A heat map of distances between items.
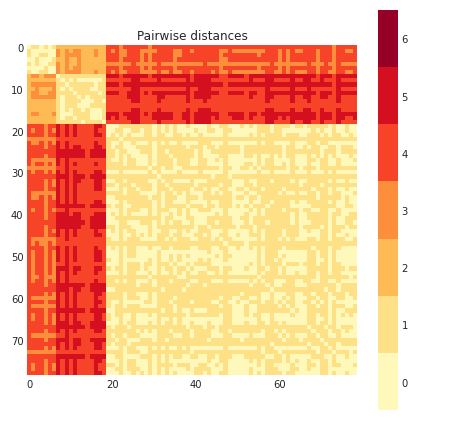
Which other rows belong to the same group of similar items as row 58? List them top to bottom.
19, 20, 21, 22, 23, 24, 25, 26, 27, 28, 29, 30, 31, 32, 33, 34, 35, 36, 37, 38, 39, 40, 41, 42, 43, 44, 45, 46, 47, 48, 49, 50, 51, 52, 53, 54, 55, 56, 57, 59, 60, 61, 62, 63, 64, 65, 66, 67, 68, 69, 70, 71, 72, 73, 74, 75, 76, 77, 78
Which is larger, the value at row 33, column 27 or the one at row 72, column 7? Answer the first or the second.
the second
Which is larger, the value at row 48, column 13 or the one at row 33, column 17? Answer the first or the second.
the second
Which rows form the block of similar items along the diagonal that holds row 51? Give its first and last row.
19 to 78
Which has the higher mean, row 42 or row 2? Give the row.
2
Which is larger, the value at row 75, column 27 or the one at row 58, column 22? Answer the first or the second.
the second
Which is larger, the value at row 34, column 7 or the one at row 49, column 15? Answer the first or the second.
the first
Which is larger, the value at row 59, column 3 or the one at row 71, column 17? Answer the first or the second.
the second
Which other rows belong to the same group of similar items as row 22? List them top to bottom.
19, 20, 21, 23, 24, 25, 26, 27, 28, 29, 30, 31, 32, 33, 34, 35, 36, 37, 38, 39, 40, 41, 42, 43, 44, 45, 46, 47, 48, 49, 50, 51, 52, 53, 54, 55, 56, 57, 58, 59, 60, 61, 62, 63, 64, 65, 66, 67, 68, 69, 70, 71, 72, 73, 74, 75, 76, 77, 78
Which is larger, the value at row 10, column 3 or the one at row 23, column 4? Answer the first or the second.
the second
